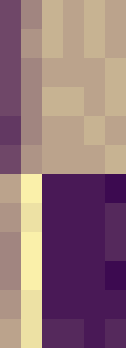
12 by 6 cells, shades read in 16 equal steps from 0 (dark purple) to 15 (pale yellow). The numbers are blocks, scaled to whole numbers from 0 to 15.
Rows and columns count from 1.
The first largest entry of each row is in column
3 3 6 3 5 6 2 2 2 2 2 2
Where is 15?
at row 7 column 2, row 9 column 2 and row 10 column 2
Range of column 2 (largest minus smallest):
7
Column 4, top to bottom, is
10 10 10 11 10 10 1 1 1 1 1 2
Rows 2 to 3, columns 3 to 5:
11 10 11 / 10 10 10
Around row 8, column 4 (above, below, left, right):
1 1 1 1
